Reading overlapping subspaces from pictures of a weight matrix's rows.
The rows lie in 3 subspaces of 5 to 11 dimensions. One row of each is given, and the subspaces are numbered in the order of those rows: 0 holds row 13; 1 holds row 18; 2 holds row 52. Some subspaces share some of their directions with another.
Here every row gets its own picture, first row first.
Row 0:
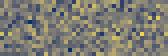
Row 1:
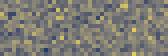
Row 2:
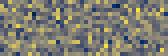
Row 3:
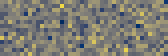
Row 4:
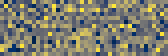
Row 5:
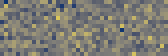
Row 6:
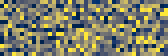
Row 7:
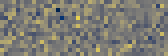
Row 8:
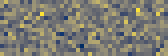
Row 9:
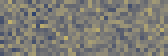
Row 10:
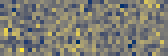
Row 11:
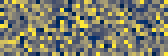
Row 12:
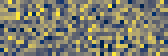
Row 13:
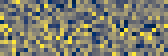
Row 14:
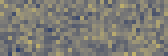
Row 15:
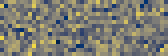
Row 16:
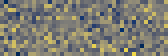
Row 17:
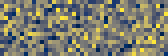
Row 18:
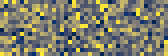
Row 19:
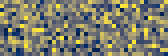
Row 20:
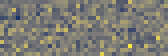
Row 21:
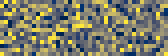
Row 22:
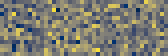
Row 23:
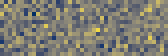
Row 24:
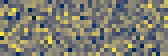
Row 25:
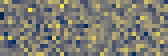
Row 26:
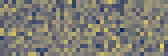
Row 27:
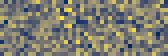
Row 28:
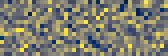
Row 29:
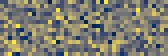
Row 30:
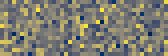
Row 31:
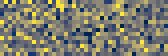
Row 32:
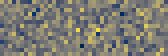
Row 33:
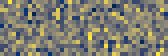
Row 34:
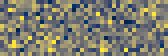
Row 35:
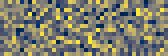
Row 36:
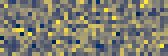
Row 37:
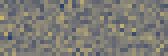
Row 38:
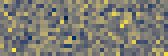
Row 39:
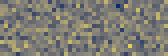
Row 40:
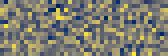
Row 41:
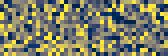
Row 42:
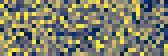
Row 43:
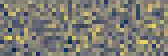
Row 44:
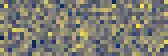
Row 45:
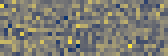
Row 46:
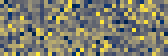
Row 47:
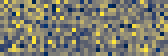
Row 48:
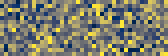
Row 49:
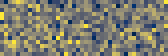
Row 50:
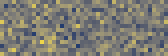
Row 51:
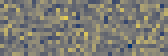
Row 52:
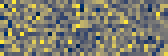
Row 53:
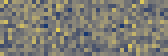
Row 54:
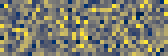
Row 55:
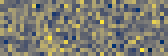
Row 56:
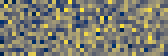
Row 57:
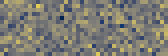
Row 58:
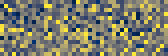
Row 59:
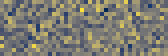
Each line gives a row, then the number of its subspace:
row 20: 0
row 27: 0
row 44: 1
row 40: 2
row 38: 0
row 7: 2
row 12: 0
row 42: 0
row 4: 2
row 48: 0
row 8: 1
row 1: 2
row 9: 0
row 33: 0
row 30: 1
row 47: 2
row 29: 2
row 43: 0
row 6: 2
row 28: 1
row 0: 0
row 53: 2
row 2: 0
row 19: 2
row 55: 0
